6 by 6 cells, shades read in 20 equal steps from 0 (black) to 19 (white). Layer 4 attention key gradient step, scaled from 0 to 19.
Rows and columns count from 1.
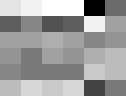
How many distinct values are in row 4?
5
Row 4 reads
11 9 12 11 13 14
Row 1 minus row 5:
7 9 10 10 -15 -6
